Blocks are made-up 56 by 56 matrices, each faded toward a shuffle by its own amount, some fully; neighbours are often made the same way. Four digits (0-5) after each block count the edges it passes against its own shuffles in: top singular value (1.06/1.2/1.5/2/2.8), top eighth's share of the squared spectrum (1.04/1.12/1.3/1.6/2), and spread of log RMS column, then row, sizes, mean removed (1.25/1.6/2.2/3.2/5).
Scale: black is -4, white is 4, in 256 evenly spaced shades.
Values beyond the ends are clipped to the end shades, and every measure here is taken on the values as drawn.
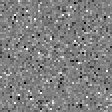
0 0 0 0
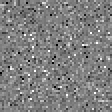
0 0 0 0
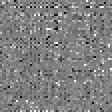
4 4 2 2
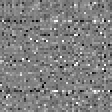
4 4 1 2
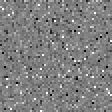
2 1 0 0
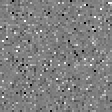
1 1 0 0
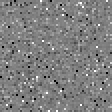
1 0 0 0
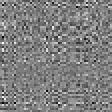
4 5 3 3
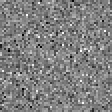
2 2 0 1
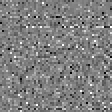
3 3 1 2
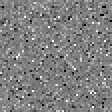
1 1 0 0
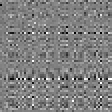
5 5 3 3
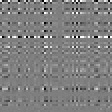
5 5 3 4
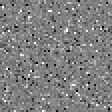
0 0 0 0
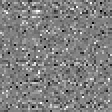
3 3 1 2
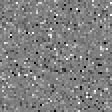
2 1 0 0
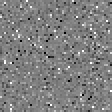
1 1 0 0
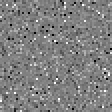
0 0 0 0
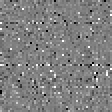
3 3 1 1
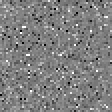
1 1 0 0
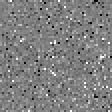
1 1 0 0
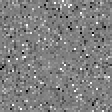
1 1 0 0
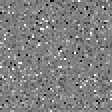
2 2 0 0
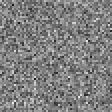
2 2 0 0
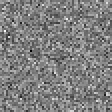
1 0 0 0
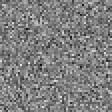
1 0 0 0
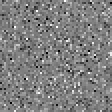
1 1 0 0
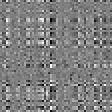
5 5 4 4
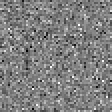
0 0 1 0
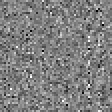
1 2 2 0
